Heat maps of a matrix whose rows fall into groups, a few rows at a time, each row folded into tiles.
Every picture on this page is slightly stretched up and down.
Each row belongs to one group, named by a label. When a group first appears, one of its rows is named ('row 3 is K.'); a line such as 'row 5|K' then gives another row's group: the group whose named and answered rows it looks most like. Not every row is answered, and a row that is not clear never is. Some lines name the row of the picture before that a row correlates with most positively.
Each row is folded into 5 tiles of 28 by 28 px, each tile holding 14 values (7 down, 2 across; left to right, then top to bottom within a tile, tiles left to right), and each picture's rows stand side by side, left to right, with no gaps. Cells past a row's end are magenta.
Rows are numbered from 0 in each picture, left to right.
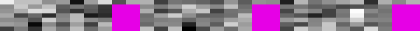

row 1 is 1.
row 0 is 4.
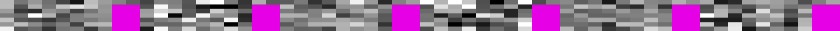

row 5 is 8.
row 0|1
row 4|1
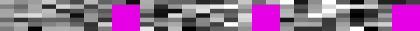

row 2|1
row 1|1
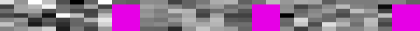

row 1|4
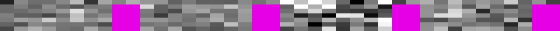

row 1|1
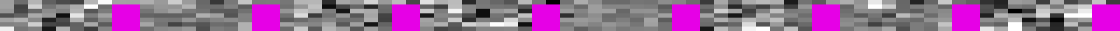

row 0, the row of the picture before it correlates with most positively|1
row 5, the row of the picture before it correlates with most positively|0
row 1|4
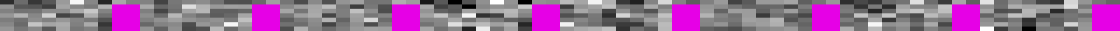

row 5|4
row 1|1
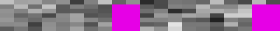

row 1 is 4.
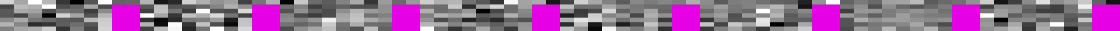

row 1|8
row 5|8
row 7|8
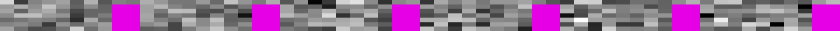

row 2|4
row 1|4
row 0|1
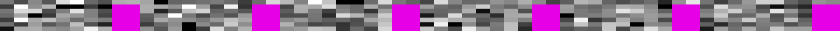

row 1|1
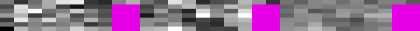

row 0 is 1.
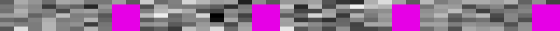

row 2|1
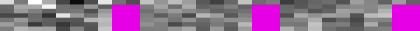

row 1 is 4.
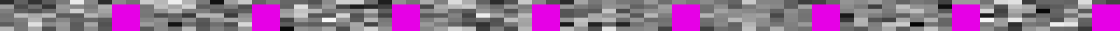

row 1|4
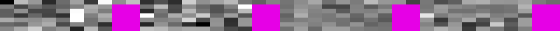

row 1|8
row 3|8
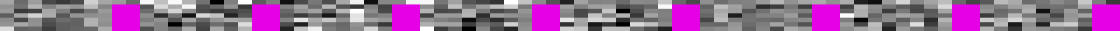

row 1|4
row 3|1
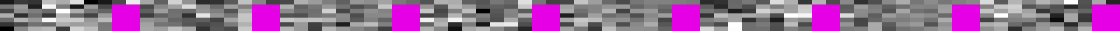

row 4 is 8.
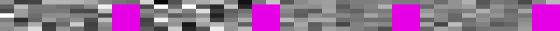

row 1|1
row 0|8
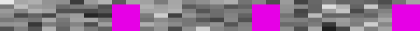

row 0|4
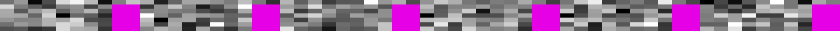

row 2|1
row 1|8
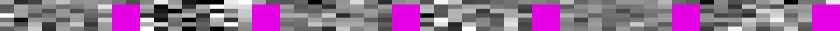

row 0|8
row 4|8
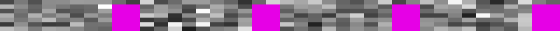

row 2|4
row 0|8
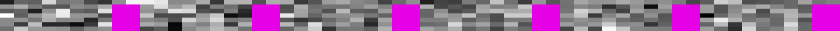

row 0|8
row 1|4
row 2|8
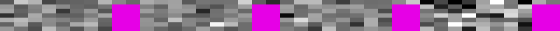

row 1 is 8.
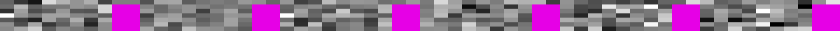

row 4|1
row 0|8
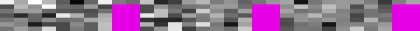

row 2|1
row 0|4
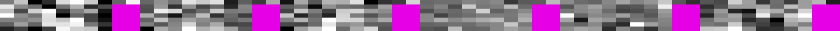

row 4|8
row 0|4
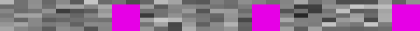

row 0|1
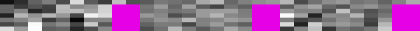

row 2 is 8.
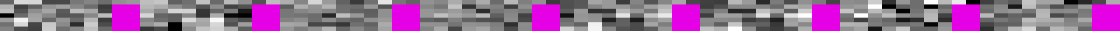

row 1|4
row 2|4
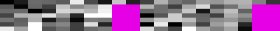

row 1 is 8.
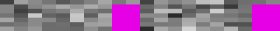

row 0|1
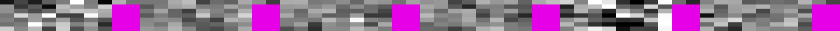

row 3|4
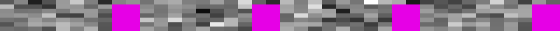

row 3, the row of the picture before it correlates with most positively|0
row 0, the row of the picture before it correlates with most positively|0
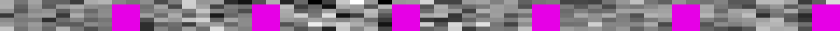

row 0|1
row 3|8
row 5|4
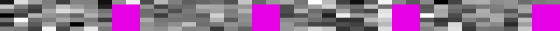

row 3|8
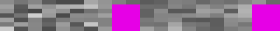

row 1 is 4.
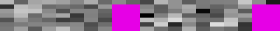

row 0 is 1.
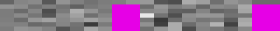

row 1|8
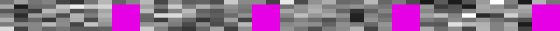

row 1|1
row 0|1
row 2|1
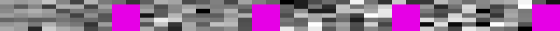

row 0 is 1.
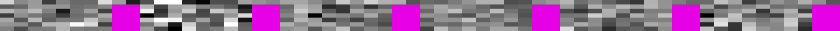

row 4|1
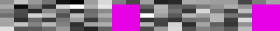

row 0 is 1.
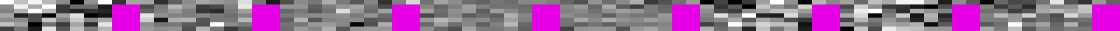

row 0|4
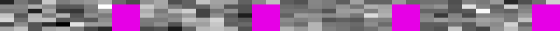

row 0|8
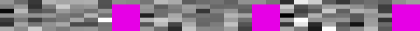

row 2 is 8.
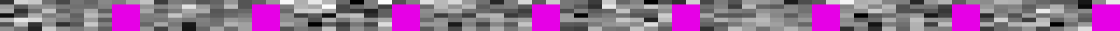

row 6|4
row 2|4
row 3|4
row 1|1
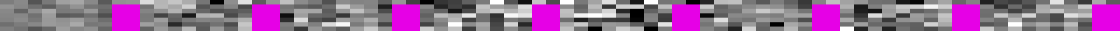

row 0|4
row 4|1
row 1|4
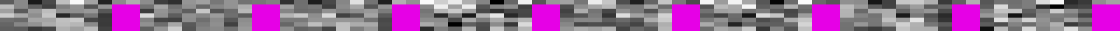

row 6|4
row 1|8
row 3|4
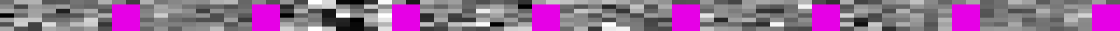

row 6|8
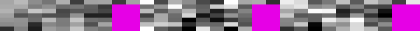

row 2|4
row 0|4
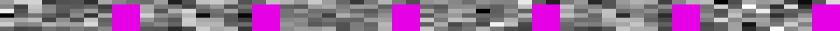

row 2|4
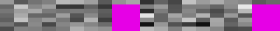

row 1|8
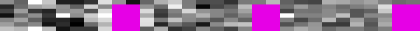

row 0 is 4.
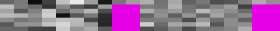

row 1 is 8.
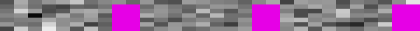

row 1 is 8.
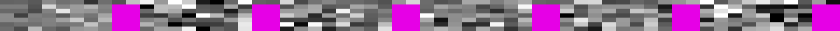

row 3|8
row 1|4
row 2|8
